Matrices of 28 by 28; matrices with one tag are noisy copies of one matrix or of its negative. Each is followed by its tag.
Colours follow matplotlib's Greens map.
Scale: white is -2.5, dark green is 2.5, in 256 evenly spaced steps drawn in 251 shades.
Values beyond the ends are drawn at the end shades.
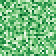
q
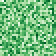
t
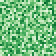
t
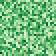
q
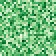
q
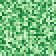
q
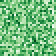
t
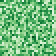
t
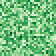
q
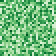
t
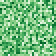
t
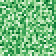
t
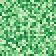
q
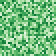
q
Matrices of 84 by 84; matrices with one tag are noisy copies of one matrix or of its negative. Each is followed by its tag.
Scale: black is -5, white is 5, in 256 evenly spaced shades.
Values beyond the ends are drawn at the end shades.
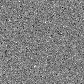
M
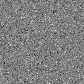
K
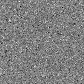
M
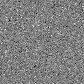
M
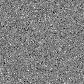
K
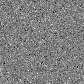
K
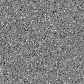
K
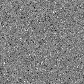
K
